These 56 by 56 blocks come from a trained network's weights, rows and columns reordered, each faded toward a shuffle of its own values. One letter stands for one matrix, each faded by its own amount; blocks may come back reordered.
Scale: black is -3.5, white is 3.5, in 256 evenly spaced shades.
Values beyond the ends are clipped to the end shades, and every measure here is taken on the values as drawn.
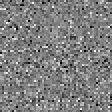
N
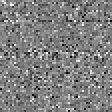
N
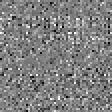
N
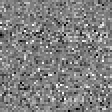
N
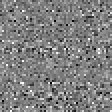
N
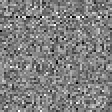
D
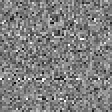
D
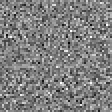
D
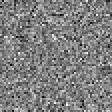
D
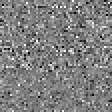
N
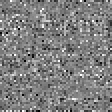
N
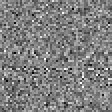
D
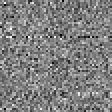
D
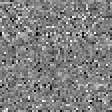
N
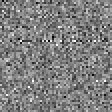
D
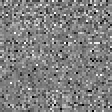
N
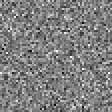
D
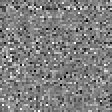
N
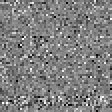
N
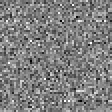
D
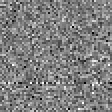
D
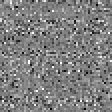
N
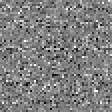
N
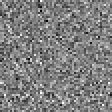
D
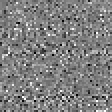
N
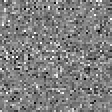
N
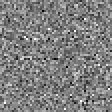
D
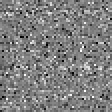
N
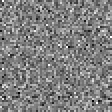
D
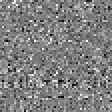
N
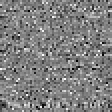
N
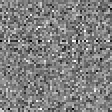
D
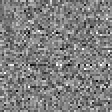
D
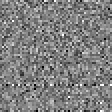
D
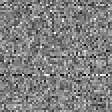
D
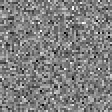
D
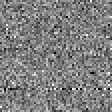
D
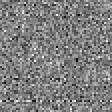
D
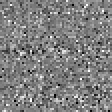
N
